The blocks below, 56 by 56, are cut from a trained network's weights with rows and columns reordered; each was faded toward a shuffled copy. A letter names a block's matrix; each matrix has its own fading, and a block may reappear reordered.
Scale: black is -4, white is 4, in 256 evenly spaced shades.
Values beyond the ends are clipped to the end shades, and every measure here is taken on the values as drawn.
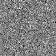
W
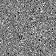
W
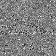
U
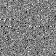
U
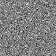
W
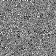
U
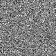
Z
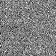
Z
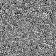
Z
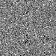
W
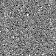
U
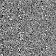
W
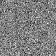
U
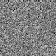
Z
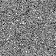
Z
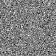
Z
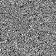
U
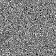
W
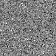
U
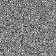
U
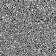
U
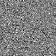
Z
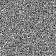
U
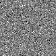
W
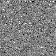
U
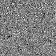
U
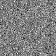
Z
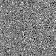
Z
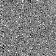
W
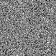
U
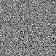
Z
